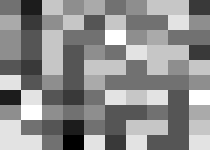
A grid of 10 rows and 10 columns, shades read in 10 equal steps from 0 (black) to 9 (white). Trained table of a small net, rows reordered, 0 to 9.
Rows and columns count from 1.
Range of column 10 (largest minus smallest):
7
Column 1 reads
4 6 5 5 3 8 1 5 8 8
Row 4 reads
5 3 7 3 5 4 8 7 7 2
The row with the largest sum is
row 7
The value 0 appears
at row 10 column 4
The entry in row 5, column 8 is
7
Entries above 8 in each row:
0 0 1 0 0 0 1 1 0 0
